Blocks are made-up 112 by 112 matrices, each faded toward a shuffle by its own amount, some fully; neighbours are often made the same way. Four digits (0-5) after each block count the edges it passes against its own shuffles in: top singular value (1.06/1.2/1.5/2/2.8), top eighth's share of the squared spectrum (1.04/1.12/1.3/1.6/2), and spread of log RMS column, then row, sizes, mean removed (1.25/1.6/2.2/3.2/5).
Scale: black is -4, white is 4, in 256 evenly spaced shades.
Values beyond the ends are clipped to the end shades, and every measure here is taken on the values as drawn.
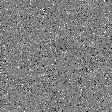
0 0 1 0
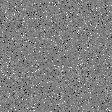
0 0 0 0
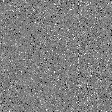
1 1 2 0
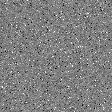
0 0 0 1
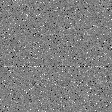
2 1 0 1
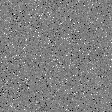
0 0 0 0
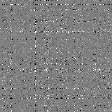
3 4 3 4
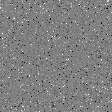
1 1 1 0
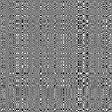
5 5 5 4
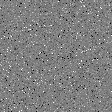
0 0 0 0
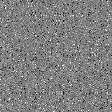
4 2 1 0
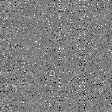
4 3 2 1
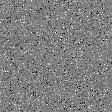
2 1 0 0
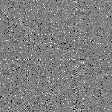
4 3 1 1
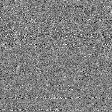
1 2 0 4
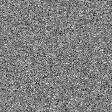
0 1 0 2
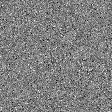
0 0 0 0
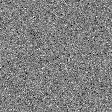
0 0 0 0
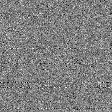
1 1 0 3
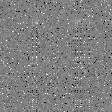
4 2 1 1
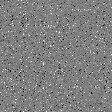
2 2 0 1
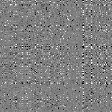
5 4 3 3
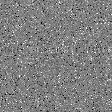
3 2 0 0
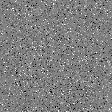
3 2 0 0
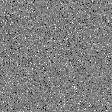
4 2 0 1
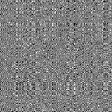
5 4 3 3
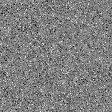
2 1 0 0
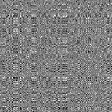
5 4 3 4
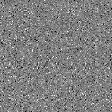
4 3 1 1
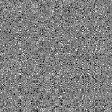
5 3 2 2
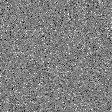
1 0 0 0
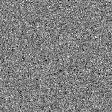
3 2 1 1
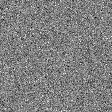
2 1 0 0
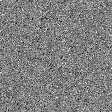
1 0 0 0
